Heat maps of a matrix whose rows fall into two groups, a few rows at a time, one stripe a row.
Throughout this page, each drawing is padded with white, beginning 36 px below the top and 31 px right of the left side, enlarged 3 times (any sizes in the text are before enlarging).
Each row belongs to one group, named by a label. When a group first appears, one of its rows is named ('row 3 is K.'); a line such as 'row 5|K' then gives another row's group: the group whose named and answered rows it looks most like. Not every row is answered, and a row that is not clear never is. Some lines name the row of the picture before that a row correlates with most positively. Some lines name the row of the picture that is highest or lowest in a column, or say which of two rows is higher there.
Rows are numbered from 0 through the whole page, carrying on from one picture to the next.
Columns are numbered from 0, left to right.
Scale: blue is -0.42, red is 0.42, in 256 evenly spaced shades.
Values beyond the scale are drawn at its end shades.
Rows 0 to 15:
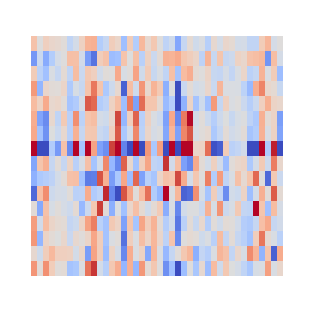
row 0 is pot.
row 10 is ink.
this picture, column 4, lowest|7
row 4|pot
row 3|pot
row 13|pot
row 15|pot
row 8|ink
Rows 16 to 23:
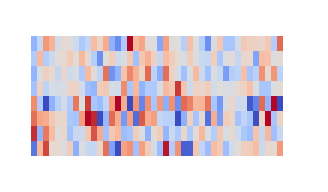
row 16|ink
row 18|ink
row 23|ink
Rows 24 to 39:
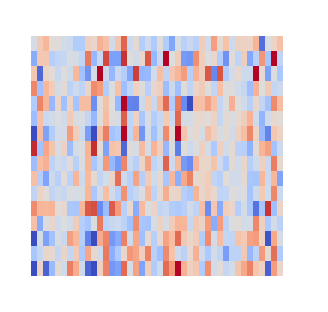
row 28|ink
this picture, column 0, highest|31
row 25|ink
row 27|pot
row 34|ink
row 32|ink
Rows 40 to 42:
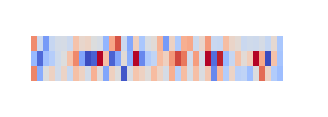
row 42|pot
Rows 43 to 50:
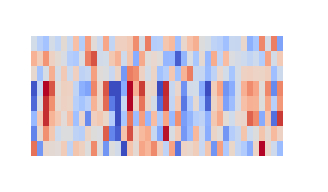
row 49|ink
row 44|pot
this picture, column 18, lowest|43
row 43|ink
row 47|ink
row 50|pot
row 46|ink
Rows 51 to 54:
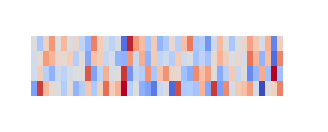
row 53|ink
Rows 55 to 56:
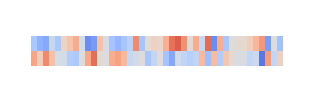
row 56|pot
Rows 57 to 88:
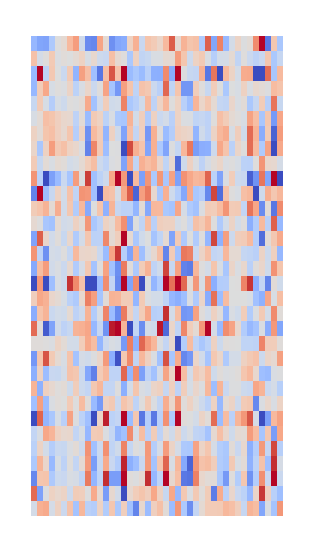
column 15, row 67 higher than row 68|Yes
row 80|pot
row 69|ink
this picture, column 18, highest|77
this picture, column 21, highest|76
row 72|ink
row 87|pot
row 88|ink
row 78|ink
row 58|pot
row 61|ink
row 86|ink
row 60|ink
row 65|pot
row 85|ink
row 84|ink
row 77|pot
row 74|pot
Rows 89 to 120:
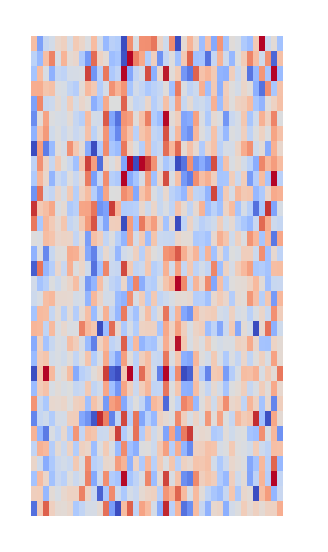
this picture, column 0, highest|100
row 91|ink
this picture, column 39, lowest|114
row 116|ink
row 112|ink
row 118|ink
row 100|pot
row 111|ink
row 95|ink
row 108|pot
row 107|ink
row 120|ink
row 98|ink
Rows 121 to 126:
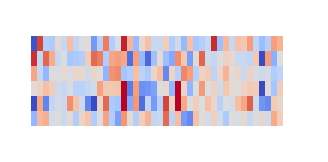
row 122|pot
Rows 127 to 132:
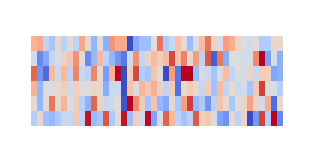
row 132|ink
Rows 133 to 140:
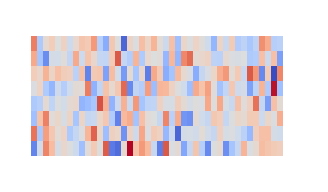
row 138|ink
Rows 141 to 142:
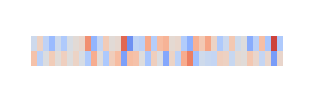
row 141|ink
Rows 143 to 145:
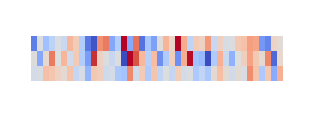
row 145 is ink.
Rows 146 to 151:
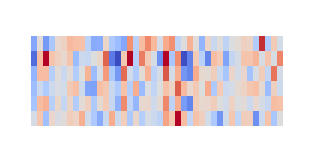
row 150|ink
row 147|ink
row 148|ink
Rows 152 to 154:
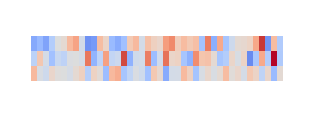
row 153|ink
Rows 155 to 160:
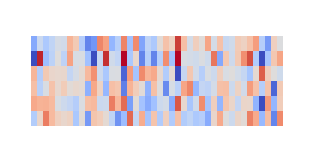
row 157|pot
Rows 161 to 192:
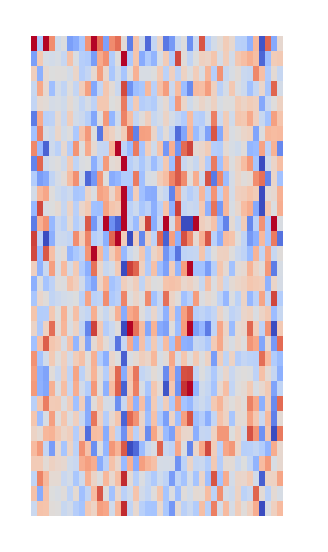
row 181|ink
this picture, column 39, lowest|170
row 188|ink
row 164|ink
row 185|ink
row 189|pot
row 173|ink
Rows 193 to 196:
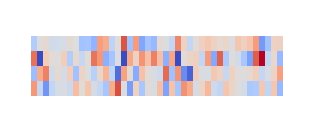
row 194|pot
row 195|ink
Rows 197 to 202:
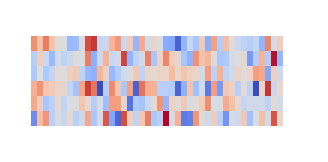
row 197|pot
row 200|pot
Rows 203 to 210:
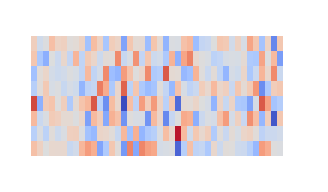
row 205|ink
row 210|pot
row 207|pot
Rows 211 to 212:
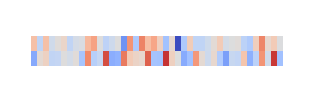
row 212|ink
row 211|pot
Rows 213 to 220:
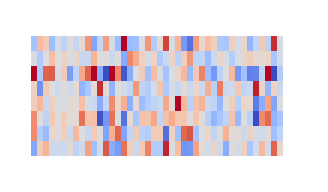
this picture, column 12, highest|220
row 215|pot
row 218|pot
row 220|ink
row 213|ink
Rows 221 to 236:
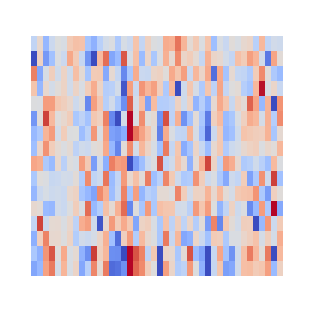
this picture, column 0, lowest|222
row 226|ink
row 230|ink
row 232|ink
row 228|ink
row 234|ink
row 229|ink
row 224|pot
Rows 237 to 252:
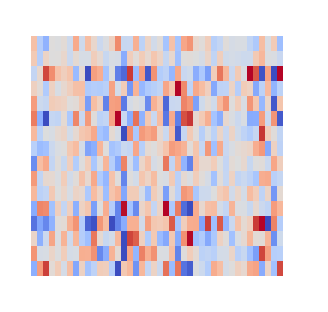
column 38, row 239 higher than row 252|No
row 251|pot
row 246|pot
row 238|pot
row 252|ink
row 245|ink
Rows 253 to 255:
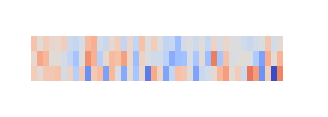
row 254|pot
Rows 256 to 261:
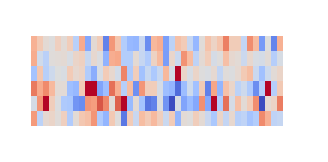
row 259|pot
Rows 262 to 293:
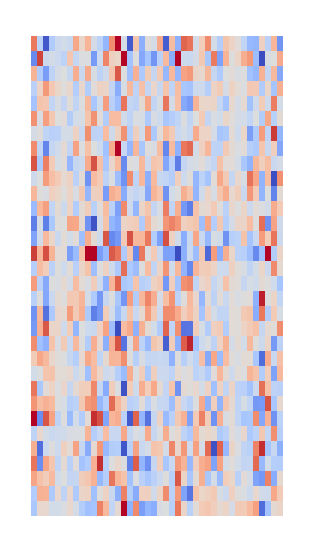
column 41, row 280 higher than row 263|No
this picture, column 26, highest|282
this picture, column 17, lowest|276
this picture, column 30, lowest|289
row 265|ink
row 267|pot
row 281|ink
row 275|ink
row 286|pot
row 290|pot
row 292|ink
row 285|pot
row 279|pot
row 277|ink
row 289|pot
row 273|ink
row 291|pot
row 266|ink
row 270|pot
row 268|ink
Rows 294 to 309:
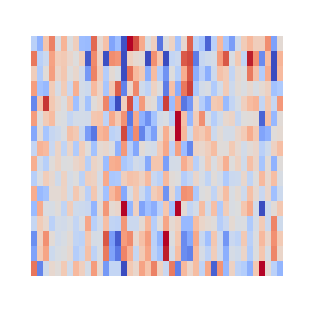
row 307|ink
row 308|ink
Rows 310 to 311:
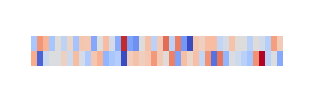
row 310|ink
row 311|pot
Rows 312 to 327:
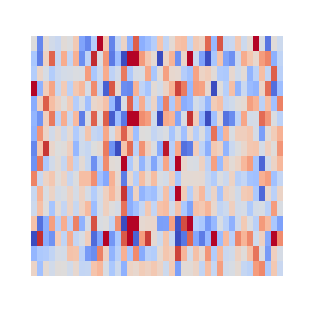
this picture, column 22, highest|319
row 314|ink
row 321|pot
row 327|pot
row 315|pot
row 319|ink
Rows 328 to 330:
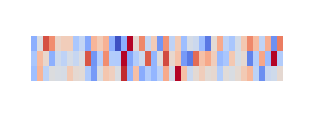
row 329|ink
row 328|ink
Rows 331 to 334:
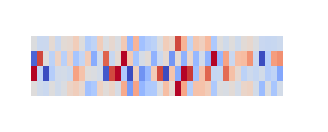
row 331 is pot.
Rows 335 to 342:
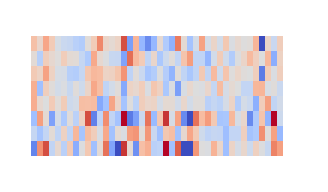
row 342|ink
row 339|pot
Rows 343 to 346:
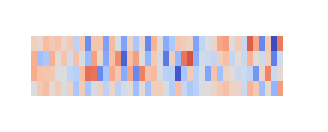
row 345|pot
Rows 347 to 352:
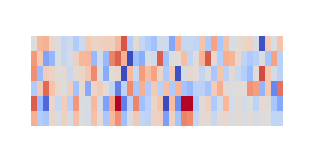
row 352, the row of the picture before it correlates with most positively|344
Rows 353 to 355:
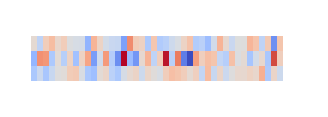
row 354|ink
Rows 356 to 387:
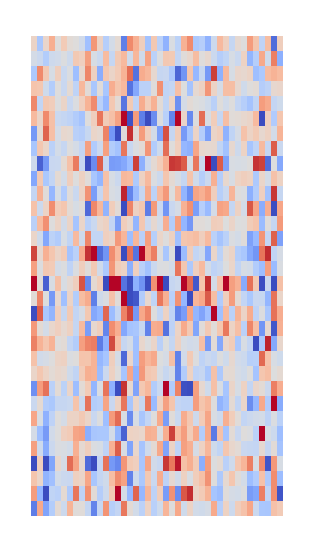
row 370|pot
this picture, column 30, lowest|364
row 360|pot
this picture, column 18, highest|370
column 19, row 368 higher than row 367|Yes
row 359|ink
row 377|pot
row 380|ink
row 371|pot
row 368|ink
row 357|ink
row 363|ink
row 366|ink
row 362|ink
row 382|pot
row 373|ink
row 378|pot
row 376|pot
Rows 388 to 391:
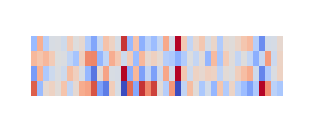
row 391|pot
